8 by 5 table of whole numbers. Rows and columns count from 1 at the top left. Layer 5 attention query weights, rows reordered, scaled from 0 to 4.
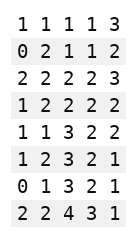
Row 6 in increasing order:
1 1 2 2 3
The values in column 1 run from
0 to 2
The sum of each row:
7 6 11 9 9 9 7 12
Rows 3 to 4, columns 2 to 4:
2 2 2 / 2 2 2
